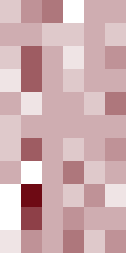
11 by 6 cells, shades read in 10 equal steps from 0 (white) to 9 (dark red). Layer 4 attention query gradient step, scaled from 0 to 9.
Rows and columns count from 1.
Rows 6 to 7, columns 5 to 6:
3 3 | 3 4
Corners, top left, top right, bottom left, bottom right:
2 3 1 4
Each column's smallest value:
0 0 2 0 2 1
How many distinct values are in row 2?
2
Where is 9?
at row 9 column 2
